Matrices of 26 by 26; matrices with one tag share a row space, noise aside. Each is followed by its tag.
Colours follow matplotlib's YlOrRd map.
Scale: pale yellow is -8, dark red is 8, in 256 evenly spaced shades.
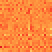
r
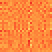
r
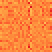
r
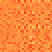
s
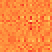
s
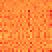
r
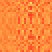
s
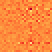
s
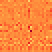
r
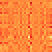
r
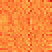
r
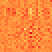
s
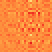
s
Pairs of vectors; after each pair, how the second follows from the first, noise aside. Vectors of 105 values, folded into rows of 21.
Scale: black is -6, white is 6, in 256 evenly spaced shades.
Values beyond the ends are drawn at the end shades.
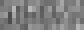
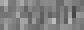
reversed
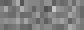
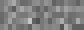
reversed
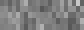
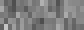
reversed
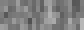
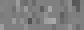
partly zeroed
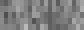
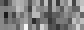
scaled up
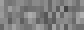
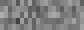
reversed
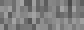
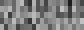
scaled up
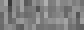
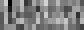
scaled up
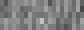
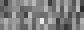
scaled up
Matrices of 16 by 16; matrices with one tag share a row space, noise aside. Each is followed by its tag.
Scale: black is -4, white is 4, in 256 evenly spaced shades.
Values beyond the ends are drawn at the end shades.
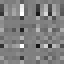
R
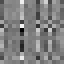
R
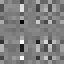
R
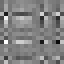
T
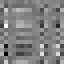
T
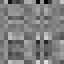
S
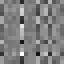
R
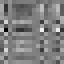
T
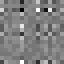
R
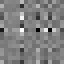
R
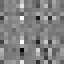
R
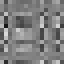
T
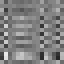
T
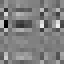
T
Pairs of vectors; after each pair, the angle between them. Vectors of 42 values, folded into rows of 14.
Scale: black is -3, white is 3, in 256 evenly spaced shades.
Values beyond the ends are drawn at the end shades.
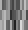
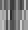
partly aligned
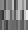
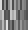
partly opposed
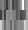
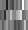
partly aligned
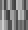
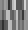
nearly opposite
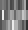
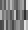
partly opposed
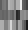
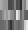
nearly opposite
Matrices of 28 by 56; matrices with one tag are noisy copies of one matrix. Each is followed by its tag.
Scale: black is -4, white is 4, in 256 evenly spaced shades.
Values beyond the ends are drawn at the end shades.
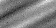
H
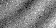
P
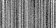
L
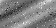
H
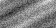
H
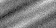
H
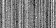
L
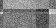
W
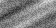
H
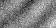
P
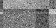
W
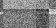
W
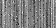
L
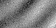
P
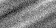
H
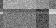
W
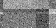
W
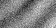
P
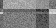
W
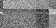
W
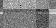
W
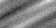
H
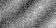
P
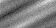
H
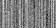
L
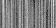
L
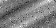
H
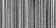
L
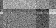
W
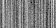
L
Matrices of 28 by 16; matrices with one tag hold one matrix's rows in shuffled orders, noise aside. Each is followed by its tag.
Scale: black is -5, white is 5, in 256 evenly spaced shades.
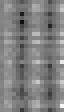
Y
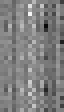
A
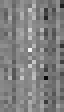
A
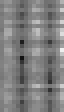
Y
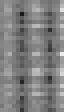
Y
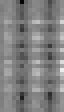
Y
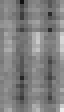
Y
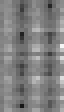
Y
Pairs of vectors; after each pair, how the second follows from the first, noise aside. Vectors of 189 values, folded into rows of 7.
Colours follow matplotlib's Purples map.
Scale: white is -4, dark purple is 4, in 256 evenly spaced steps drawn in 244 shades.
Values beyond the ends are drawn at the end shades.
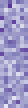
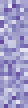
negated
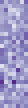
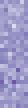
shrunk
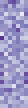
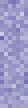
shrunk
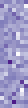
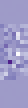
partly zeroed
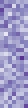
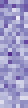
shuffled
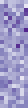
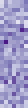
shuffled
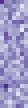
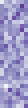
negated
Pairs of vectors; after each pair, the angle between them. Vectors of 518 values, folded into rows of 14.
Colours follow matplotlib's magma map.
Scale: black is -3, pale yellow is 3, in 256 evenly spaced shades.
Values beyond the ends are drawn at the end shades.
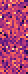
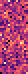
orthogonal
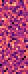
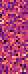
orthogonal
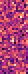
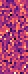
orthogonal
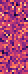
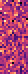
partly opposed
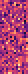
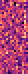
nearly opposite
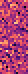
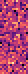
orthogonal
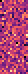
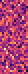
partly aligned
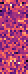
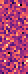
partly opposed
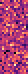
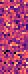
nearly parallel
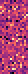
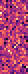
partly aligned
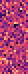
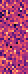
nearly parallel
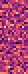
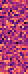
nearly parallel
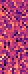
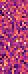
nearly opposite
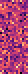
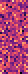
nearly parallel
